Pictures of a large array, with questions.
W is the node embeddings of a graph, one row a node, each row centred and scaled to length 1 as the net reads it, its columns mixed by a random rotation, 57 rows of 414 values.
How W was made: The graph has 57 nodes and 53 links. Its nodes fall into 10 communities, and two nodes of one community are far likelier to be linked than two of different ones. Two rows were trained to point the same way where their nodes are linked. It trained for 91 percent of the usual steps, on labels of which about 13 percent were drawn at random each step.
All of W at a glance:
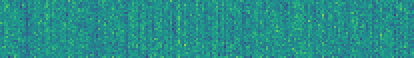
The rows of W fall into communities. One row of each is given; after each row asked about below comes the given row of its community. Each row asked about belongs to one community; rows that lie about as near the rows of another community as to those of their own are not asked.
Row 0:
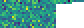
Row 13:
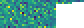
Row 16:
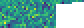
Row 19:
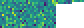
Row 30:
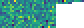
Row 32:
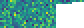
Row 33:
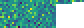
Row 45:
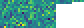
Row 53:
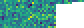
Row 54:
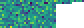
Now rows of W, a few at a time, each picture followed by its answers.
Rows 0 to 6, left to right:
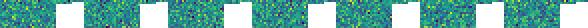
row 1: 33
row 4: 32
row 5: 16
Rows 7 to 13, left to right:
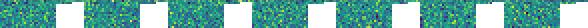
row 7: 32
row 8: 45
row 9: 45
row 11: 45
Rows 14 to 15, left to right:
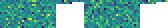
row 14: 30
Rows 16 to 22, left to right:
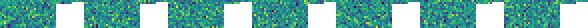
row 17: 13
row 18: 13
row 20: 54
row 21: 16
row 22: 19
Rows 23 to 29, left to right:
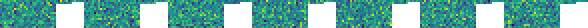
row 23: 0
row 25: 0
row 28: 0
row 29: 16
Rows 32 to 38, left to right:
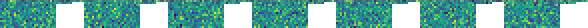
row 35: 13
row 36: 32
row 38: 54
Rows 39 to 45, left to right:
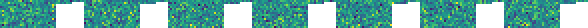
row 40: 32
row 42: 33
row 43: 19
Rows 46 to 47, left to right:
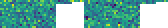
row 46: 45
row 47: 53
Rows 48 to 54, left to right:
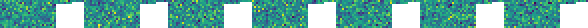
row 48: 0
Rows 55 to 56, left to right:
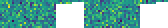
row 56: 33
